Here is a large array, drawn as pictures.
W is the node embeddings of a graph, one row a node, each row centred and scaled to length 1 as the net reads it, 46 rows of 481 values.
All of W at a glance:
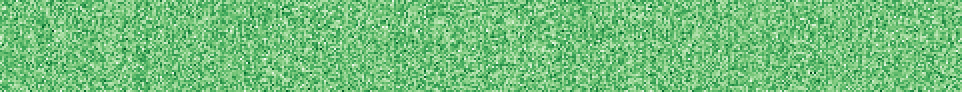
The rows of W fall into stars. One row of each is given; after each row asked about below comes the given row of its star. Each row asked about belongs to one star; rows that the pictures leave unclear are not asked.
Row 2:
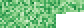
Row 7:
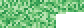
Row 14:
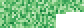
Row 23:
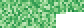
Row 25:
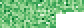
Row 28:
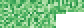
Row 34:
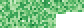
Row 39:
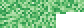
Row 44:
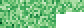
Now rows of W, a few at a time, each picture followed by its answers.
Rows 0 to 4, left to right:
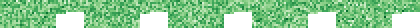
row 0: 28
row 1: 34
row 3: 7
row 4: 7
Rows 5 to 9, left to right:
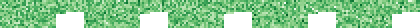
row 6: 7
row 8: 39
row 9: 44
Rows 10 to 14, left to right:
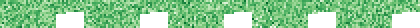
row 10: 25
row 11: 14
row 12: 28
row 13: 23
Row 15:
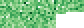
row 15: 34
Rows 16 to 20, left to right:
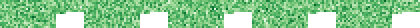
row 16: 44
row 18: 14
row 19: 44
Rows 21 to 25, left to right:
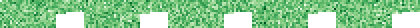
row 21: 25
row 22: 7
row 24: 14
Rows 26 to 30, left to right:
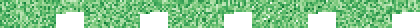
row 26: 2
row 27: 39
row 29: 39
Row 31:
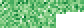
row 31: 25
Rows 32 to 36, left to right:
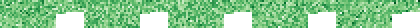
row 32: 34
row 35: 2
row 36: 28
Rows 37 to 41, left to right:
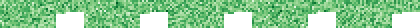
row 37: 44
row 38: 23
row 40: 44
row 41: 25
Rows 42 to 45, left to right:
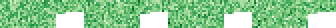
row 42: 34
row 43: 2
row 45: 7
